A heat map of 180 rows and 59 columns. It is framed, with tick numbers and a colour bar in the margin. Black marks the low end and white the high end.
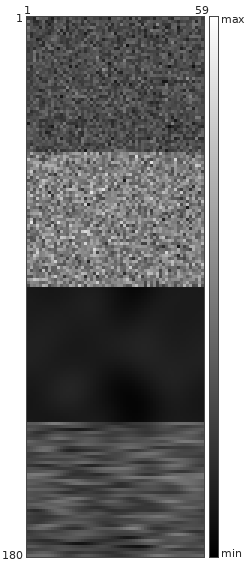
It is made of 4 by 1 panels. Panel 1,1: low, fine-grained. Panel 2,1: middling, fine-grained, strong in contrast. Panel 3,1: very low, smooth, faint in contrast. Panel 4,1: low, streaked across.
